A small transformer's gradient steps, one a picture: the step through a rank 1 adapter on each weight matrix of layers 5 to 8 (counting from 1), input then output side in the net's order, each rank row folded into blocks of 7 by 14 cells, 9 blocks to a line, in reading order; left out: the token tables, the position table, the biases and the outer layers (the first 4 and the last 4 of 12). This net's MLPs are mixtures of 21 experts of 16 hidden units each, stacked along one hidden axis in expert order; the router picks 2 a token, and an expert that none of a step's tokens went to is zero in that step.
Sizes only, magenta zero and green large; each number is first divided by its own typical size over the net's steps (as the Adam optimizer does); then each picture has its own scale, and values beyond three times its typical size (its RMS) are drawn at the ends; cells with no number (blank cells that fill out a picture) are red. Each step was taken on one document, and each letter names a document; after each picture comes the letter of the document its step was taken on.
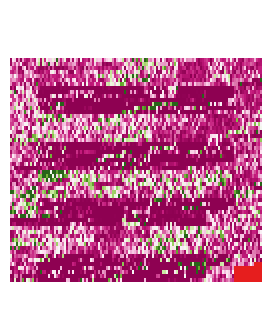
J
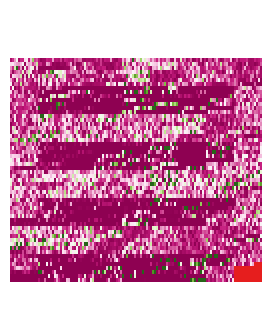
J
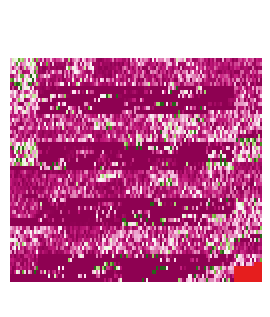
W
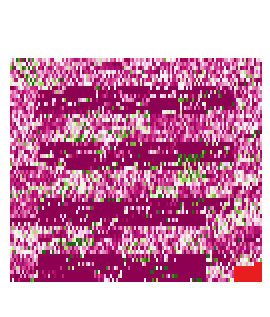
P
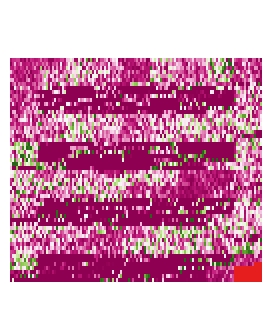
P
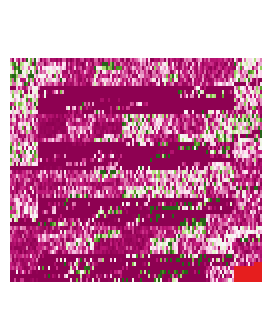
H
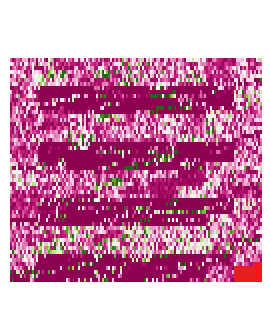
P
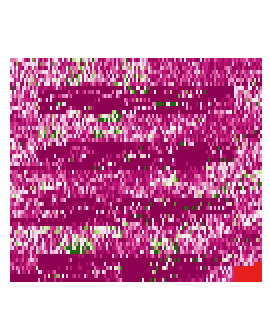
W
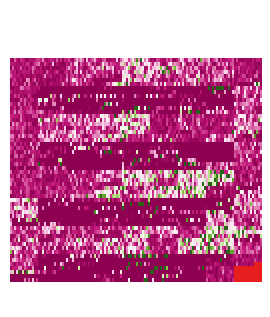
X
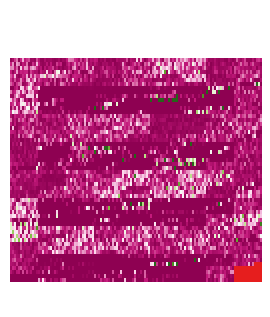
X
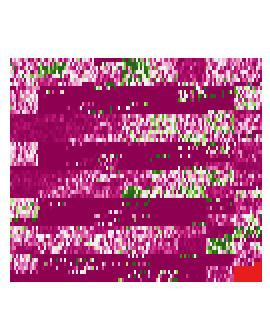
H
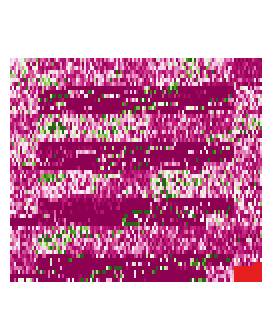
J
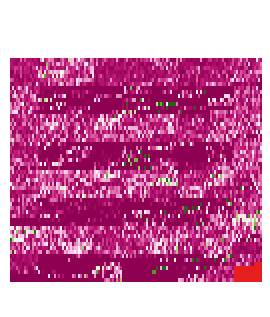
W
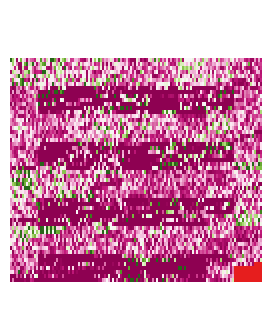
P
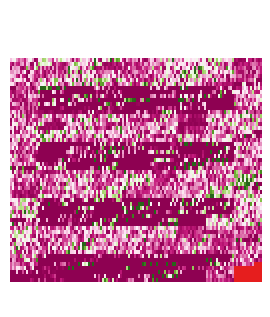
P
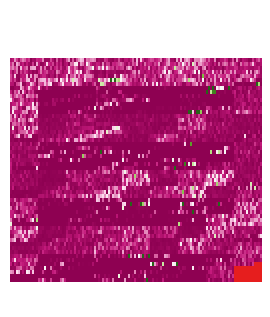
X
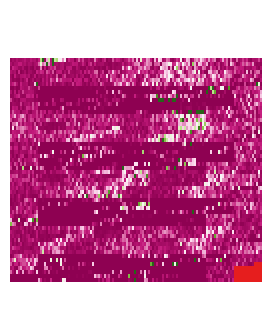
X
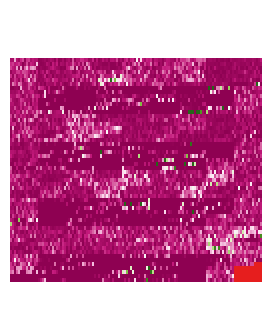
X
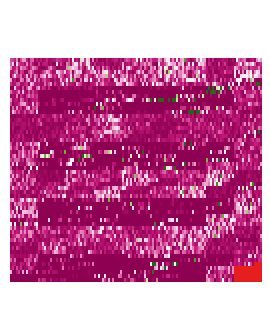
X
